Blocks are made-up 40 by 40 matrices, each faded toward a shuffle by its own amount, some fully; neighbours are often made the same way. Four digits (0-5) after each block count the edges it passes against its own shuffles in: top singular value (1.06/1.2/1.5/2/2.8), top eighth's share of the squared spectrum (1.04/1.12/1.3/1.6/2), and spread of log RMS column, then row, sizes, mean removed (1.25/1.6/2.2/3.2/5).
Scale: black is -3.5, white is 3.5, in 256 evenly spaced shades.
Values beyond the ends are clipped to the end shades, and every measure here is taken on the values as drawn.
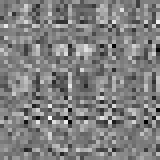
4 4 3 3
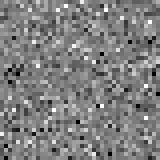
1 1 0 0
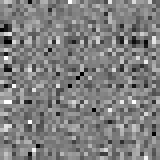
4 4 2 2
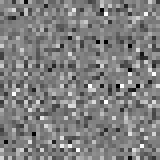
3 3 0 2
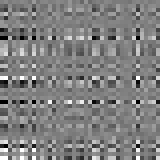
5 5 4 4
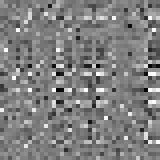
4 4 2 2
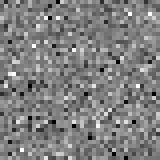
1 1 0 0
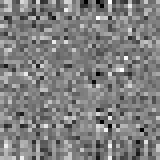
4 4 2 2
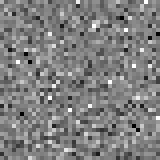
1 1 0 0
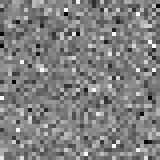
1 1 1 0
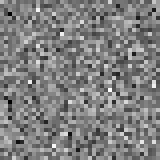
0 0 0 0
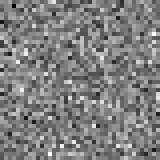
0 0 0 0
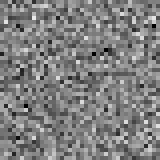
0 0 0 0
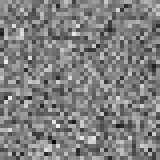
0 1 0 0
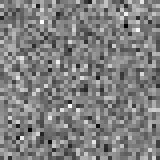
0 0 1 0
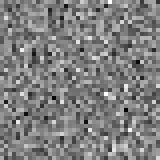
0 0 0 0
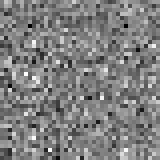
3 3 1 1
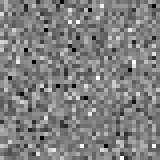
0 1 0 0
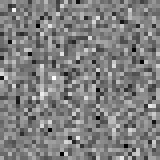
2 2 0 0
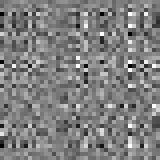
4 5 3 3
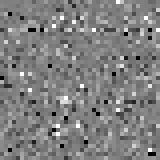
2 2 0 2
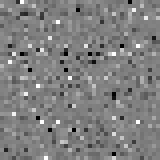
2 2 0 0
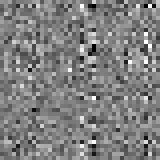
4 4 2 2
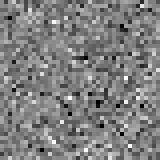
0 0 0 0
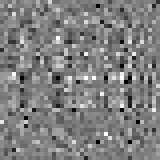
4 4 1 2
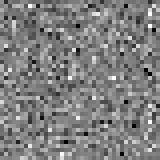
2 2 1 0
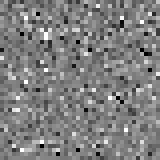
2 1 0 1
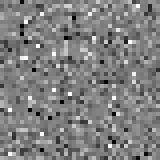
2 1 0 0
